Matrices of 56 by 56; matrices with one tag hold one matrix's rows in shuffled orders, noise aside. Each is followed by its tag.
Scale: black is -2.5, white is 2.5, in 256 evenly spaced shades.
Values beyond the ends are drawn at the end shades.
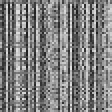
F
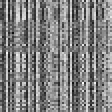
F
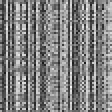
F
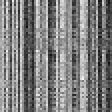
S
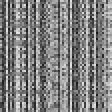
F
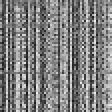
F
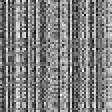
F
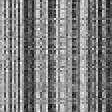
S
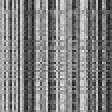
S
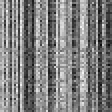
S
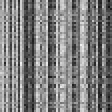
S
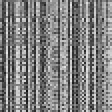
F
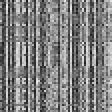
F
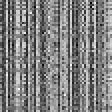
F
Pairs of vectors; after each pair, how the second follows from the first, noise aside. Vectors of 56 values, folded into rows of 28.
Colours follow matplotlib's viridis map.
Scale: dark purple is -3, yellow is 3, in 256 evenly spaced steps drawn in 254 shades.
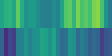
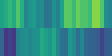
copied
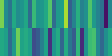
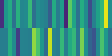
negated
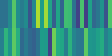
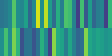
copied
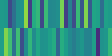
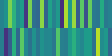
negated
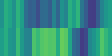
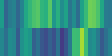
negated
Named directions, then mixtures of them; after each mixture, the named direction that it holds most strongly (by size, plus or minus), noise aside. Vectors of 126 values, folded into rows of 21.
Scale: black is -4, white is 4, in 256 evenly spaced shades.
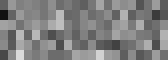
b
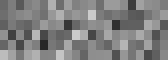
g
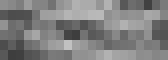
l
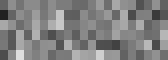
b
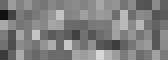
b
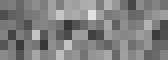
g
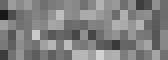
b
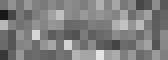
b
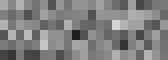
g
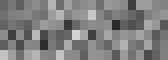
g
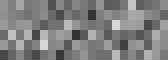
g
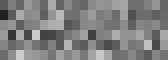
b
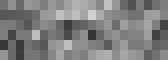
l
